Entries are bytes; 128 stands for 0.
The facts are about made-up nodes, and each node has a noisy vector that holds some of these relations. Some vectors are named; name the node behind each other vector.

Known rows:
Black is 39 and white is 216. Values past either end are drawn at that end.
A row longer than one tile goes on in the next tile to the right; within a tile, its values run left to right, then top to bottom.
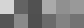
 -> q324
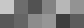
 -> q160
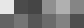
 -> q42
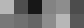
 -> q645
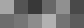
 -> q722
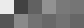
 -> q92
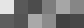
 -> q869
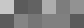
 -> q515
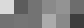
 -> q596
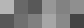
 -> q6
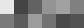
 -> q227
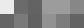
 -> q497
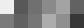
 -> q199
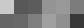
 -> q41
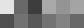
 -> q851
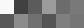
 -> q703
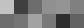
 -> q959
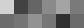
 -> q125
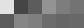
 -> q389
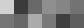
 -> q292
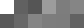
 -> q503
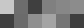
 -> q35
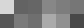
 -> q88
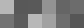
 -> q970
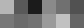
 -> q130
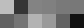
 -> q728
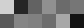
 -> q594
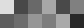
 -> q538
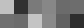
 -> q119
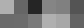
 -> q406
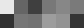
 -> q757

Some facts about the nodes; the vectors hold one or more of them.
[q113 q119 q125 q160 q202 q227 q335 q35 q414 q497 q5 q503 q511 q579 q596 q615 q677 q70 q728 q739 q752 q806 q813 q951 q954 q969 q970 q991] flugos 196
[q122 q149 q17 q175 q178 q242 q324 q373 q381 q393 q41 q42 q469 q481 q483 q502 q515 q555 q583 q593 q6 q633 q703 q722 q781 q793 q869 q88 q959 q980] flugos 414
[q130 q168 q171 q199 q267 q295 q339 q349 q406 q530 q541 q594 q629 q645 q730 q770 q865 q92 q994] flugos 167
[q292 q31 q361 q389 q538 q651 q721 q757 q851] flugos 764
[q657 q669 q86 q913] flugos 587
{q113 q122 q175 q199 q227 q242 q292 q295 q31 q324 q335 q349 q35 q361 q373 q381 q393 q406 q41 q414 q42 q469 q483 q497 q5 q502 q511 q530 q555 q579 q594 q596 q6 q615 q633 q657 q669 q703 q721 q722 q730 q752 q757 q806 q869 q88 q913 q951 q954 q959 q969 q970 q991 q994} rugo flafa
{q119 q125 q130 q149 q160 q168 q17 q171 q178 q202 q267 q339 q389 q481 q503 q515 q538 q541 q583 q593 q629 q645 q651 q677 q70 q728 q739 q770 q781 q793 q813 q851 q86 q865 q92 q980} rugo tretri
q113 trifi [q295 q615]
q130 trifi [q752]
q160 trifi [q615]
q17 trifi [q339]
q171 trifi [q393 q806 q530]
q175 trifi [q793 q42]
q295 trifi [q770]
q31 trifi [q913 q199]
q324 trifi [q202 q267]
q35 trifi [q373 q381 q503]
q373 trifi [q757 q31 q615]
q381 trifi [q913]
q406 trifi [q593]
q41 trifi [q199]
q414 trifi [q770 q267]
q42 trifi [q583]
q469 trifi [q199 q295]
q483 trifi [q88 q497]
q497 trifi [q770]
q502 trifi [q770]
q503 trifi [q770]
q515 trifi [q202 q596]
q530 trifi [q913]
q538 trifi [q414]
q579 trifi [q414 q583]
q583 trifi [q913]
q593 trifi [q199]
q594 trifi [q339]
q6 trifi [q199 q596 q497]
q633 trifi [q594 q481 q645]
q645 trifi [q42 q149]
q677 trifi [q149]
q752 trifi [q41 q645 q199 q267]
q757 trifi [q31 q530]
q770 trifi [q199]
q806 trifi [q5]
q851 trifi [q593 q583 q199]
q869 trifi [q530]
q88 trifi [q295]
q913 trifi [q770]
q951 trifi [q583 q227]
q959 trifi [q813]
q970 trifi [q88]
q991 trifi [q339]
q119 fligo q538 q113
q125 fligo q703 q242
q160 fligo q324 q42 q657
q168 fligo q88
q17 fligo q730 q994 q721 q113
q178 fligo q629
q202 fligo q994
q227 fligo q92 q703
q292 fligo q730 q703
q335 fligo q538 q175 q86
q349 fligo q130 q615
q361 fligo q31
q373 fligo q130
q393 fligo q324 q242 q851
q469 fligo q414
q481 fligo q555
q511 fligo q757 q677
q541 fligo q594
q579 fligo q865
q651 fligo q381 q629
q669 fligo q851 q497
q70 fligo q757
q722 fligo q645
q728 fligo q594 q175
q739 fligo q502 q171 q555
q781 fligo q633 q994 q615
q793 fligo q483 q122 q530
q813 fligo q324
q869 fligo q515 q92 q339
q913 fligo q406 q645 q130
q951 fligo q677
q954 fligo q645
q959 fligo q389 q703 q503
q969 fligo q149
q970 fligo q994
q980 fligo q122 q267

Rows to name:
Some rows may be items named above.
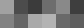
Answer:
q349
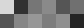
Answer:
q86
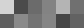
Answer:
q813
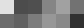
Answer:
q583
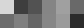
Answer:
q149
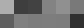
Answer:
q991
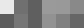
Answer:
q497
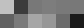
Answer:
q541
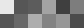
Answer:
q113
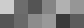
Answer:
q160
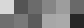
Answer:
q267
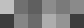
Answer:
q483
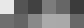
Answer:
q615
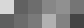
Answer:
q295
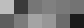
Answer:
q541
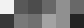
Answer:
q530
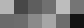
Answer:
q793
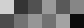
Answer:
q175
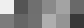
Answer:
q199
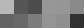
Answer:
q752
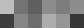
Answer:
q483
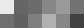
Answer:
q770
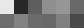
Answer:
q339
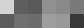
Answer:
q414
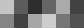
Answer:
q913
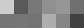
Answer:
q596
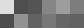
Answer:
q657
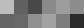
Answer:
q579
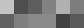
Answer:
q669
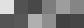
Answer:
q869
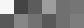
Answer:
q703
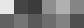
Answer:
q42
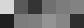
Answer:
q171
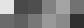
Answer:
q583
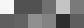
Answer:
q393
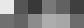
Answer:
q615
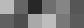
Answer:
q373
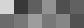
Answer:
q721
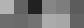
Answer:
q406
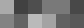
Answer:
q781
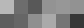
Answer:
q469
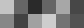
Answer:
q913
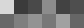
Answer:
q994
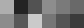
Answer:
q17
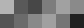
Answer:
q951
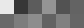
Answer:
q730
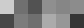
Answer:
q502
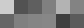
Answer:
q669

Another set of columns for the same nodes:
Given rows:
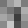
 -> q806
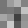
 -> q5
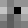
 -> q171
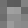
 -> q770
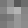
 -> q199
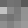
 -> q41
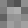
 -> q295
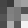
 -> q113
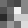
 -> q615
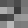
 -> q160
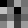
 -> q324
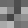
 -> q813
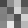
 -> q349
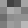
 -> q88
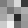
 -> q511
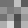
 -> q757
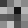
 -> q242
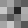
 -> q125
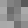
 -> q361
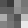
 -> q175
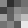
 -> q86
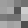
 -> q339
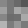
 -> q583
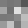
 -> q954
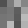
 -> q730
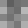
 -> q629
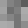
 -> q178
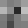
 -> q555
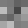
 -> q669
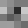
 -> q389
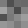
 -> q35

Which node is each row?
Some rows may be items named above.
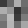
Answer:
q6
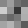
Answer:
q125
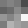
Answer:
q17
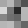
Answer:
q959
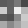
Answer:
q645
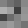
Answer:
q503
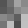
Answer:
q721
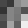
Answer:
q113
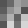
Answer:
q970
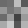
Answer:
q757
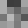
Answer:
q483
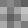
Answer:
q149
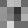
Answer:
q292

